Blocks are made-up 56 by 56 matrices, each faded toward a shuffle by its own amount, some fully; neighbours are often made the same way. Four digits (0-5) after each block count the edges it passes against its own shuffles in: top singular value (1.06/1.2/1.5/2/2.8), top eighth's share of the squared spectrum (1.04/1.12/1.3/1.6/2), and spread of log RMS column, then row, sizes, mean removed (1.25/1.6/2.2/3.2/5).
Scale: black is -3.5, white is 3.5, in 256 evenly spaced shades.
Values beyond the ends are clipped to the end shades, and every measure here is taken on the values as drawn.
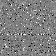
2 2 0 1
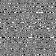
2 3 0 3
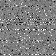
2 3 0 2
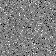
0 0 0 0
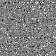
1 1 0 2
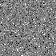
0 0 0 1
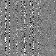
2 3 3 0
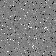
2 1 0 0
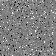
1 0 0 0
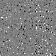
3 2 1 0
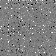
2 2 0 1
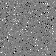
2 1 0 0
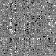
4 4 2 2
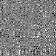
4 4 2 2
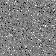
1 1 0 0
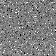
0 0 0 1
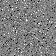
0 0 0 0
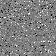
0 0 0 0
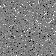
0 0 0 0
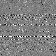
3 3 0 3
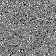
0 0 0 0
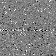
2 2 0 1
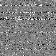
2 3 0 3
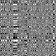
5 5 3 4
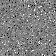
0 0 0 0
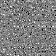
3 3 1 2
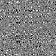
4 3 1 2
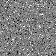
0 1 0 0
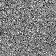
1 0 0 0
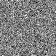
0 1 0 0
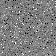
0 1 0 0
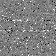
2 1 0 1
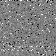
1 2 0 1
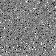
0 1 0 1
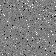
0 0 0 0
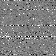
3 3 0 3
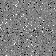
0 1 0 0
